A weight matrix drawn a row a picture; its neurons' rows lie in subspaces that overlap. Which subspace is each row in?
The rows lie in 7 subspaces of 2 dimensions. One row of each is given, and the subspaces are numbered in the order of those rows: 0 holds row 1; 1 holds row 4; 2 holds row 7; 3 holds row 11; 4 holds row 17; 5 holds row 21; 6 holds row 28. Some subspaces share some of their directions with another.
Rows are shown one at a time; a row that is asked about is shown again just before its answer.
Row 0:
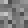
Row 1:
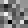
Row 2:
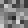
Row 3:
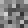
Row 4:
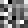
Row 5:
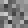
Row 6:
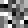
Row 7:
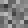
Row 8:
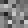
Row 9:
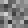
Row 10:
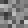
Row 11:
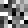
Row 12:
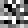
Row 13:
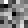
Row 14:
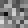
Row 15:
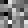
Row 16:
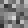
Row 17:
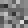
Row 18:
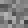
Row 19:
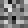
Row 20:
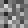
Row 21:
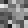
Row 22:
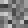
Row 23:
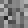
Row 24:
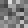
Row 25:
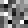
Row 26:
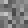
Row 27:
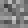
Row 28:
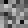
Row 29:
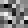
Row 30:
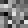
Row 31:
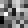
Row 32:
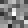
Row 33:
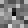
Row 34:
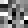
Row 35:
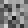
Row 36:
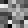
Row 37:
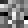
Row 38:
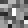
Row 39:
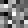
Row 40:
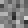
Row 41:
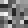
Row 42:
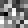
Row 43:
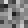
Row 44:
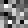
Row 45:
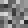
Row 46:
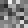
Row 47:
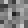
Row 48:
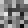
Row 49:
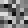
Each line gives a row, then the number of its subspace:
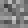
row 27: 1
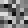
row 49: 1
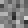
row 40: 6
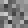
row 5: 3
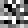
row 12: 1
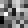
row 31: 5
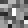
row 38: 0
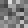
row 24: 4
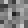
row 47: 2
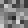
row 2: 6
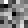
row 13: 2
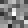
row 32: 0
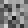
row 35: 0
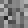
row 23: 3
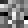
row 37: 6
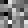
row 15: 4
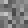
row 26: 4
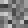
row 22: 5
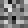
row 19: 1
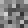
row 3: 2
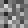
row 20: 0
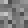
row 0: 4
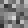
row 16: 6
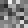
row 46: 4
